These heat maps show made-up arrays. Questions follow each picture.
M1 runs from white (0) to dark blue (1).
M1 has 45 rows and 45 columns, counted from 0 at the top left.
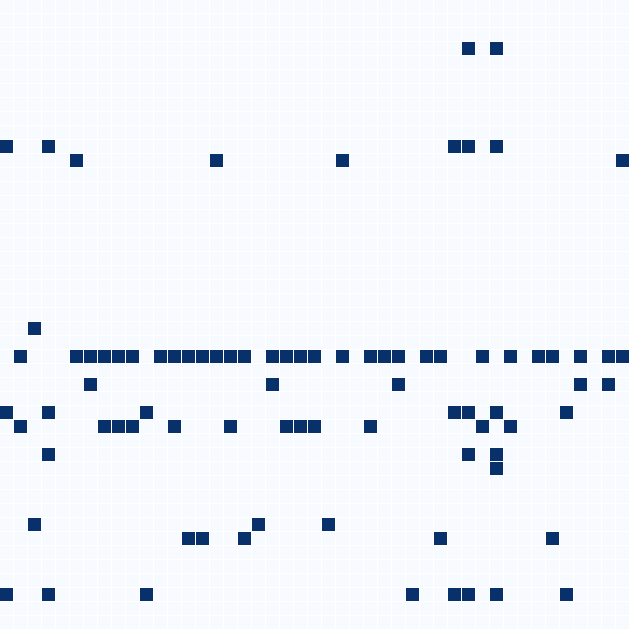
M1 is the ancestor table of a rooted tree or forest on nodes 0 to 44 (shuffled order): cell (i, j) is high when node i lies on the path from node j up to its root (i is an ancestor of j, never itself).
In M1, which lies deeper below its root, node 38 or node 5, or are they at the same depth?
node 5
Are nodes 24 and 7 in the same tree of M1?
yes
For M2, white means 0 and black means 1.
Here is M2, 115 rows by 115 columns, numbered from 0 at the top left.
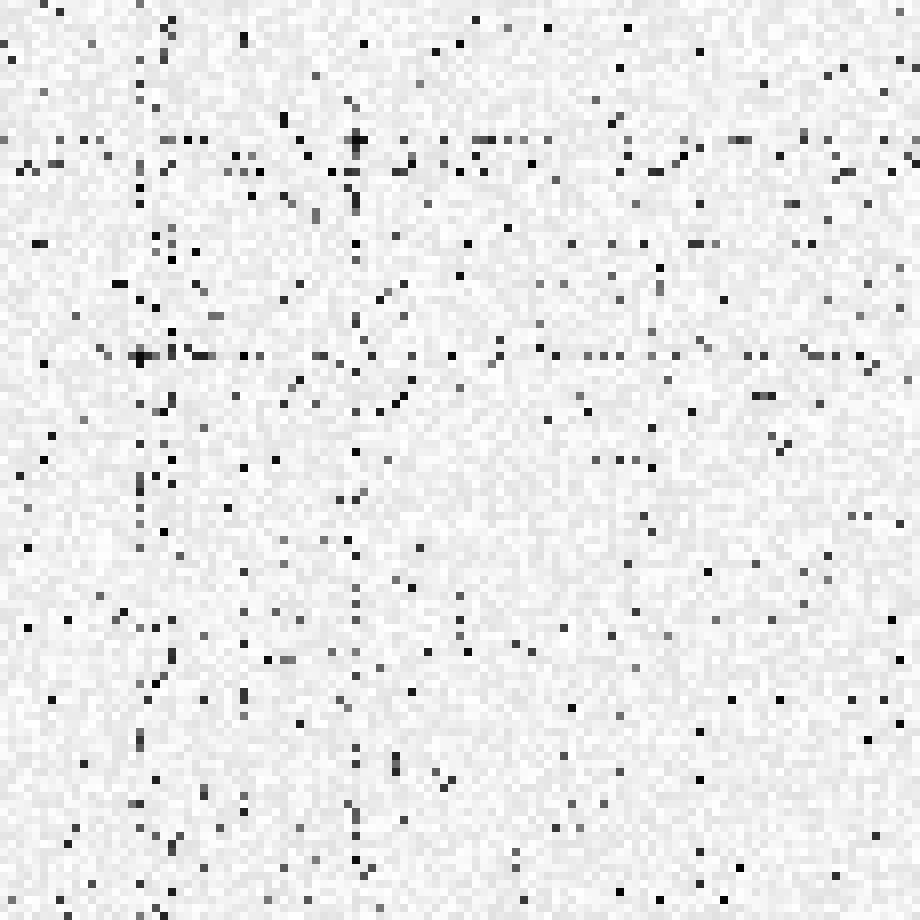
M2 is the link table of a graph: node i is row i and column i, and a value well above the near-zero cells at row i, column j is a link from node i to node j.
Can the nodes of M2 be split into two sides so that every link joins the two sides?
no
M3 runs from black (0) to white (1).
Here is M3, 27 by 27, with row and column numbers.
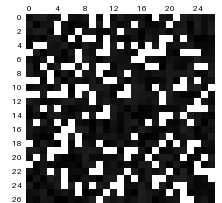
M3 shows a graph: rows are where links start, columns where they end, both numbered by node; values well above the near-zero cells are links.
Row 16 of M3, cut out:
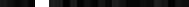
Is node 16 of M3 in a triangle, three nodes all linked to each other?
no
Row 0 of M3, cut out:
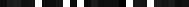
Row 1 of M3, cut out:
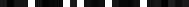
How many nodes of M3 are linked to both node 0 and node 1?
2
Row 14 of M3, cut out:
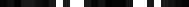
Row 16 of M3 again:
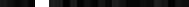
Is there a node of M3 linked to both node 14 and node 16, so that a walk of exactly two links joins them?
no
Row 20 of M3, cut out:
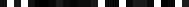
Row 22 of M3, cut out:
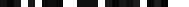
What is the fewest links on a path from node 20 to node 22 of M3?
1
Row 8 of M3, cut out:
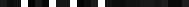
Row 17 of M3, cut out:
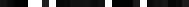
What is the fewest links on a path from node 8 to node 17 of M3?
2
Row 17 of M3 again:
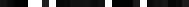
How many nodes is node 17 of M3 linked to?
5
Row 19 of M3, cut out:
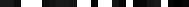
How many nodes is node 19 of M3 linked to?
9
